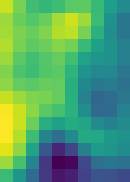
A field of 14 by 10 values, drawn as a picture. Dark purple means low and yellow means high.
Neither half mirrors the other. There is an overall slope up to the top left. The middle right is the smoothest part. The ninth with the lowest average is the bottom middle.
